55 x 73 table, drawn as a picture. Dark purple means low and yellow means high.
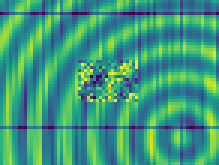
There is no overall slope. Neither half mirrors the other. An odd patch, rougher than its surroundings, sits in the centre. Concentric rings centre on the bottom right. Values change most from cell to cell in the centre. Rows 5 and 43 stand out from the rest.
